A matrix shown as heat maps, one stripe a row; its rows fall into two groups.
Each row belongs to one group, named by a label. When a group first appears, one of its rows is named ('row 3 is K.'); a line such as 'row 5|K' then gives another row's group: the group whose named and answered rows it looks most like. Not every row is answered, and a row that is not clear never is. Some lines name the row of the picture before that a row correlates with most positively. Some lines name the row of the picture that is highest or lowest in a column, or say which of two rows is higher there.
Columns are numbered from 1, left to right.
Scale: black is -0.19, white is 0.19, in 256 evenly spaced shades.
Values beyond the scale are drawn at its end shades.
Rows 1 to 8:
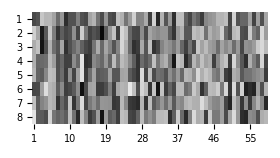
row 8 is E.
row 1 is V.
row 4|E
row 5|E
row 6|V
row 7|E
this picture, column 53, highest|6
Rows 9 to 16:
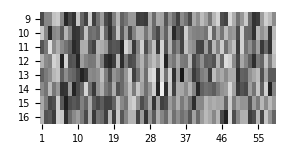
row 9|E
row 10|V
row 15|E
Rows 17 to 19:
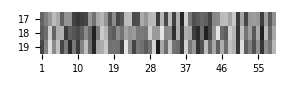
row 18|V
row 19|V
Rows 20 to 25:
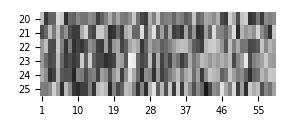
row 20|E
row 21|V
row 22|E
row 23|E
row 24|E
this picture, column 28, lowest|24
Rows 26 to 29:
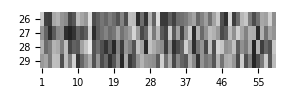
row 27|E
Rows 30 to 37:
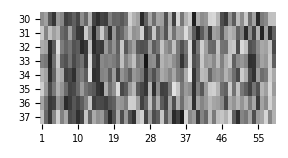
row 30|E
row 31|V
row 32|E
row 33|E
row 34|E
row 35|E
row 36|E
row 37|V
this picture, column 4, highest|31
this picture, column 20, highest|35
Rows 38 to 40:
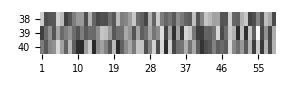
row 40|V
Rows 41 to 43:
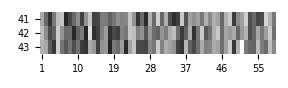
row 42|E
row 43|E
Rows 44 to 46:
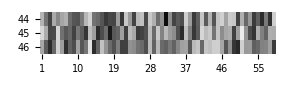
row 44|V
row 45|E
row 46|E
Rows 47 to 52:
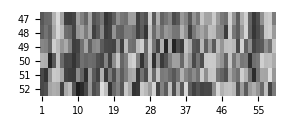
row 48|E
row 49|V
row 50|E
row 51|E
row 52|V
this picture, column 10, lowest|52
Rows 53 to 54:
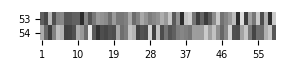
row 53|V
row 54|E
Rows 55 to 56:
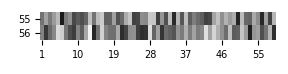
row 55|V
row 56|E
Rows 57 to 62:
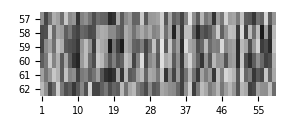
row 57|V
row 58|V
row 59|V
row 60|V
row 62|E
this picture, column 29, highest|59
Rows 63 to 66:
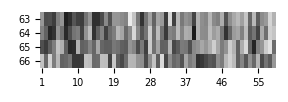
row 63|E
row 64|E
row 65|E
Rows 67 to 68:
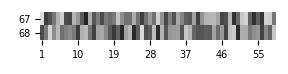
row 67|E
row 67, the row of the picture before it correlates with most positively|65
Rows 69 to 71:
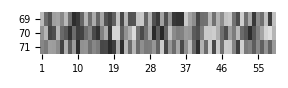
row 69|V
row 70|E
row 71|V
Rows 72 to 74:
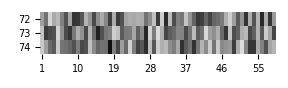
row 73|E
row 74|E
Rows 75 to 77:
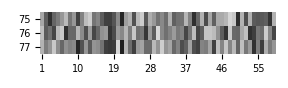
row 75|V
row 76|E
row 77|V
